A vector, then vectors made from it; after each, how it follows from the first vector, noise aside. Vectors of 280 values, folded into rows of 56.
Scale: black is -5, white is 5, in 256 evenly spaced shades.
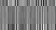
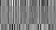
reversed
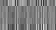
copied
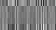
copied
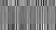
copied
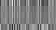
reversed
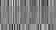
reversed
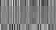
reversed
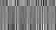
copied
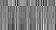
copied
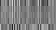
reversed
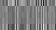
copied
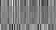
reversed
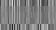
reversed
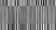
copied
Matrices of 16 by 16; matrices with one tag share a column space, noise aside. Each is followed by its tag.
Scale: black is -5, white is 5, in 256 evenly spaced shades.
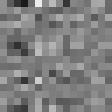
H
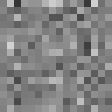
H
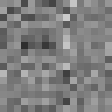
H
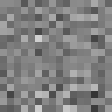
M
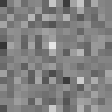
H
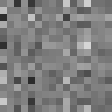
H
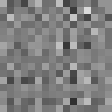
H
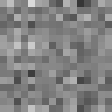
H
